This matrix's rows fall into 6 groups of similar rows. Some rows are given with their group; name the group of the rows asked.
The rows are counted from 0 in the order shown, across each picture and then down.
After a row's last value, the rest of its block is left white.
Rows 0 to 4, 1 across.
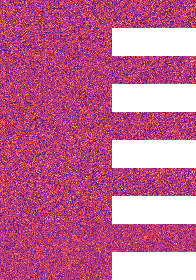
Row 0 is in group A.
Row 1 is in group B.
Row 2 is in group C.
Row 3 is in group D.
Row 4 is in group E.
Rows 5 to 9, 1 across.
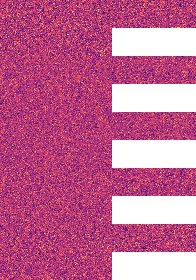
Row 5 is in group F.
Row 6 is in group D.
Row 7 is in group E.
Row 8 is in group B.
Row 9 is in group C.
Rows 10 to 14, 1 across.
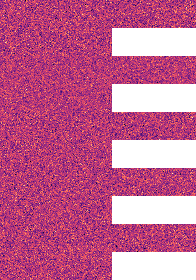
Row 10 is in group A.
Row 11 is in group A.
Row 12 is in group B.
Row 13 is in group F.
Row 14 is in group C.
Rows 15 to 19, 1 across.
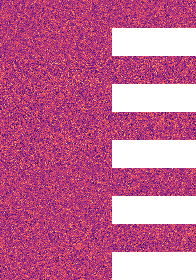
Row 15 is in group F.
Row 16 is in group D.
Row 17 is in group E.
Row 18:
B
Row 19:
D
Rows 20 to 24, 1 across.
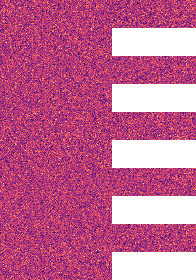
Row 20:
A
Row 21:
A
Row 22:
F
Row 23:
A
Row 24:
A
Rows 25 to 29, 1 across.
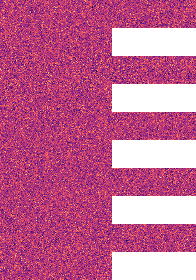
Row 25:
A
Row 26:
D
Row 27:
E
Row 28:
E
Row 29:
F
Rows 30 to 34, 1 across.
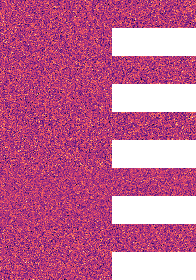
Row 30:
A
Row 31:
B
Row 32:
B
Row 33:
A
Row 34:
F
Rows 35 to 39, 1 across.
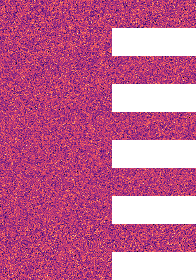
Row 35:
C
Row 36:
E
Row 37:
A
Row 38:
F
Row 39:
C
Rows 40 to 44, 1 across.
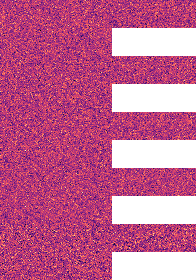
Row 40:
D
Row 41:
F
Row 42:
F
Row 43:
F
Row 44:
A
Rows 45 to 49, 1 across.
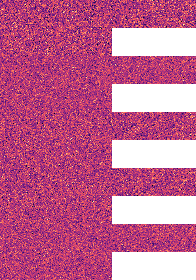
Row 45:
C
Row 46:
E
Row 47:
B
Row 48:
C
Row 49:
D
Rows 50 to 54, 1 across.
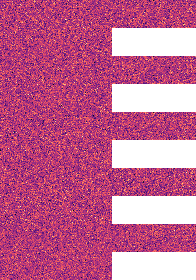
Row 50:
F
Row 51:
F
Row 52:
F
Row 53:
B
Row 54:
C
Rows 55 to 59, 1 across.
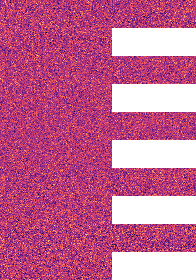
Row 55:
A
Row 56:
D
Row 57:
E
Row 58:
C
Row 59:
D
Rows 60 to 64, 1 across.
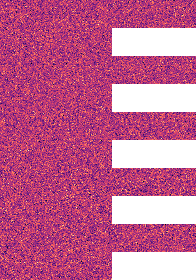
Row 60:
E
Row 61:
F
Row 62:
C
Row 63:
A
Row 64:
E
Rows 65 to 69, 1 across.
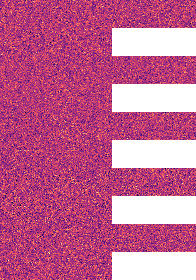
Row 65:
A
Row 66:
A
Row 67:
E
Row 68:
E
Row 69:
F
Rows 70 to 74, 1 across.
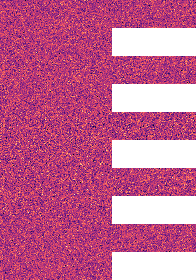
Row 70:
E
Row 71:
D
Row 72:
B
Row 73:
A
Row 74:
F
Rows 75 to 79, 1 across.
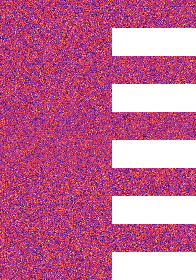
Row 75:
F
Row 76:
F
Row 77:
C
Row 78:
D
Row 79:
D
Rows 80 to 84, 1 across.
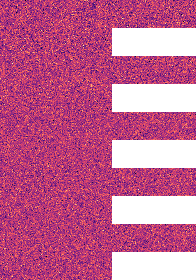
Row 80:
E
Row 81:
D
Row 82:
C
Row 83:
F
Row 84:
A
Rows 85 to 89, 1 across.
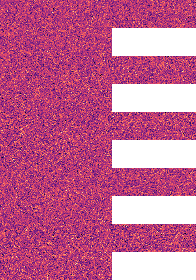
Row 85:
C
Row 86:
E
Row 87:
E
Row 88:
F
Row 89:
C
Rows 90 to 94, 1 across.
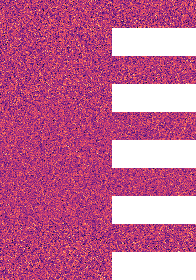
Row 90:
D
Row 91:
F
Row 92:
A
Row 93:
F
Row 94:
F
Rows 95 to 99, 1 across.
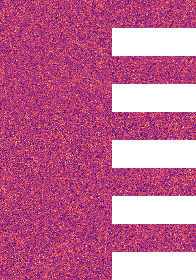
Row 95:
A
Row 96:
D
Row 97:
B
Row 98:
A
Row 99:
E
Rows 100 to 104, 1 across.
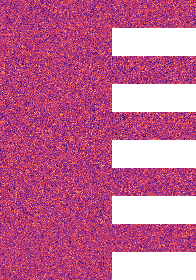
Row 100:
C
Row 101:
B
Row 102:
C
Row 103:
F
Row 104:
A
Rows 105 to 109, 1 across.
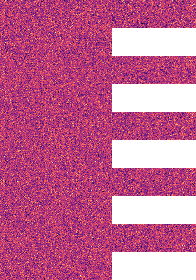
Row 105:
B
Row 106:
A
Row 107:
B
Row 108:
B
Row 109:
B
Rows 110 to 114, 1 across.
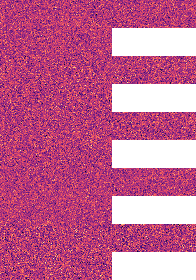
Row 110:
D
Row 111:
A
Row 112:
D
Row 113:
C
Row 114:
B
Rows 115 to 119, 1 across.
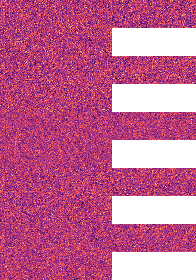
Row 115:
B
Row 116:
C
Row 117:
F
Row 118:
D
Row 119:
D
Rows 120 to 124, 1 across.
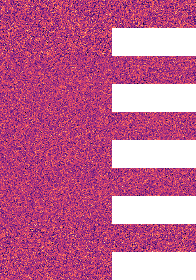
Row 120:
C
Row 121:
C
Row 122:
E
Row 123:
E
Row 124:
C
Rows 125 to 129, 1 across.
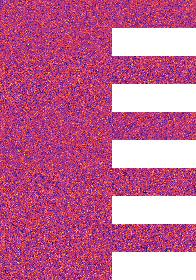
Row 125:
A
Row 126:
D
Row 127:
B
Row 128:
C
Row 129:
B
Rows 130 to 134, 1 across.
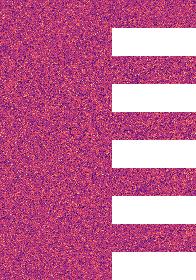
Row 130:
F
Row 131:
A
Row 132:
A
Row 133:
A
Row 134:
A
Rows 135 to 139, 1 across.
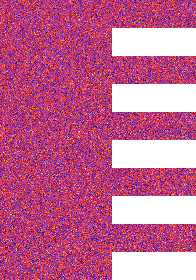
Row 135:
D
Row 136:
C
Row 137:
D
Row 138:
A
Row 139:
F
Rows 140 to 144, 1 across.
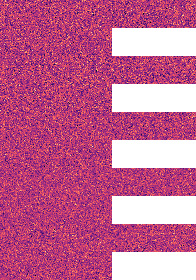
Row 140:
B
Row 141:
D
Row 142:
B
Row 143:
F
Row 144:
C
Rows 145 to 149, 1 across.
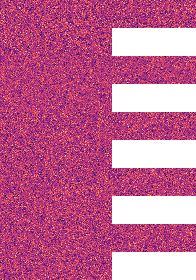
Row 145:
A
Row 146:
A
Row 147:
E
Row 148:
E
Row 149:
F
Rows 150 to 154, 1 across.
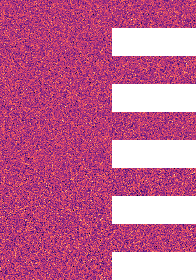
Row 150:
B
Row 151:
A
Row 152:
B
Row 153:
B
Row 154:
F
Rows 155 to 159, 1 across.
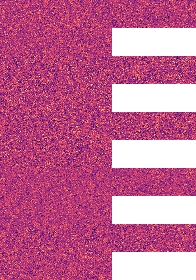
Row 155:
D
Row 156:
C
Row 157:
D
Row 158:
A
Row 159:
C
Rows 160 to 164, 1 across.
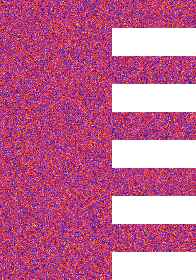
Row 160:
E
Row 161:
B
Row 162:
B
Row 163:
F
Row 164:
F
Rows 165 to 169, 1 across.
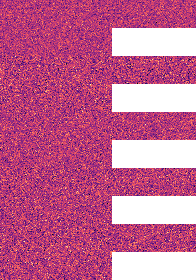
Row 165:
F
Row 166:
D
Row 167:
F
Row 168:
E
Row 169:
F
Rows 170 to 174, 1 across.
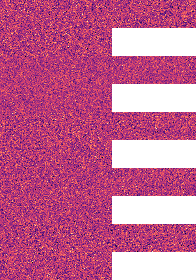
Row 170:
A
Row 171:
E
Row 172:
D
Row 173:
E
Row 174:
C
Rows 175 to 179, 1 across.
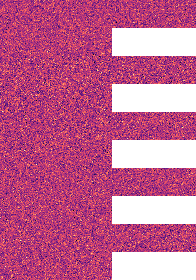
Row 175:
C
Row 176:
F
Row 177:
E
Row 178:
B
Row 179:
A
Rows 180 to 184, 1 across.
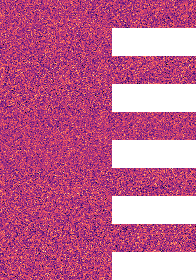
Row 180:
D
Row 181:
E
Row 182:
E
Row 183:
D
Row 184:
C
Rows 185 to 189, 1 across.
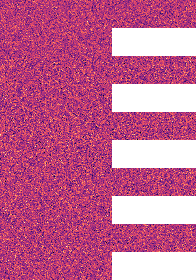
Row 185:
A
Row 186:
A
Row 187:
D
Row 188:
A
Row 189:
F
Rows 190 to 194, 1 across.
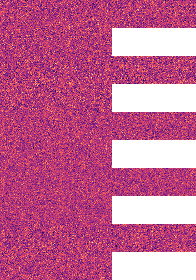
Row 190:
E
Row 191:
C
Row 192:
D
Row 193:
B
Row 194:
C
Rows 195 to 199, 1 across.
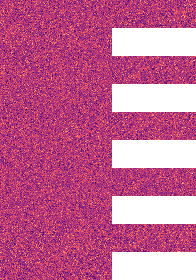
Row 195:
A
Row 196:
B
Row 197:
E
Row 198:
B
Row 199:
F
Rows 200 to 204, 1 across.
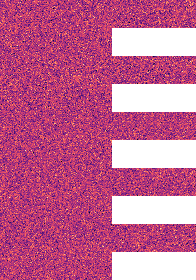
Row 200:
A
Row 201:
D
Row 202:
F
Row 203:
D
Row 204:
C
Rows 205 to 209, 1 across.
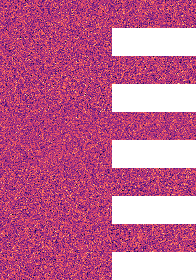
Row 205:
E
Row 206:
F
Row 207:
F
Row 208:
A
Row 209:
C
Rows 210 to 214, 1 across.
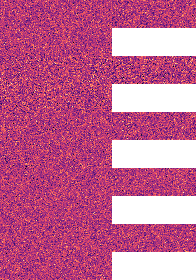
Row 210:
B
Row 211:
D
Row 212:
B
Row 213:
E
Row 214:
F
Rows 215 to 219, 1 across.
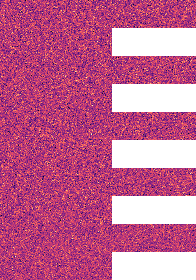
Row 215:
A
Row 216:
E
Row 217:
C
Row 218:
F
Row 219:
E
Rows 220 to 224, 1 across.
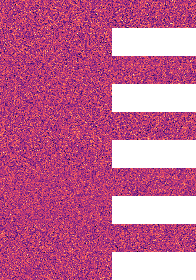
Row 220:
D
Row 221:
F
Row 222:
D
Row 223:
A
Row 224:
C
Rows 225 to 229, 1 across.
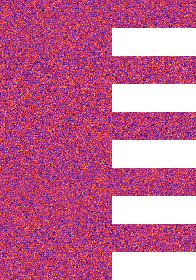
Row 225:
F
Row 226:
C
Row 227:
B
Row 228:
E
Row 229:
C
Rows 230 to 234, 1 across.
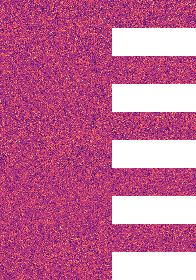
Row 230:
C
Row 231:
F
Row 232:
D
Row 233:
C
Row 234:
E
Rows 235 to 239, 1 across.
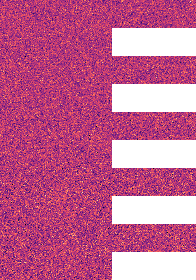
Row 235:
B
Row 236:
A
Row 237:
D
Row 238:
F
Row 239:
E
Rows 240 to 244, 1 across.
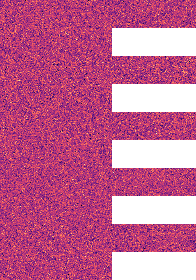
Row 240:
A
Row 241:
A
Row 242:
A
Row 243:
E
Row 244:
C
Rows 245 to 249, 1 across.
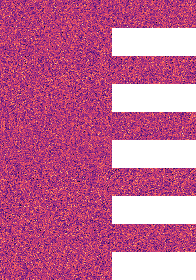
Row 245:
F
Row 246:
E
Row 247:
B
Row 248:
E
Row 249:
F
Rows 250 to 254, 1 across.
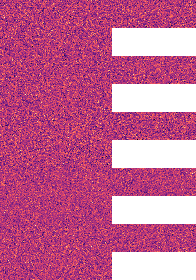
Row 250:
F
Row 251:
F
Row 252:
D
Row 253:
B
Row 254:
F
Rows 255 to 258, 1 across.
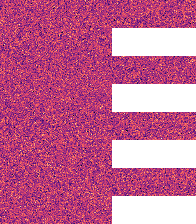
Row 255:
A
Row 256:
B
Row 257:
C
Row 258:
D
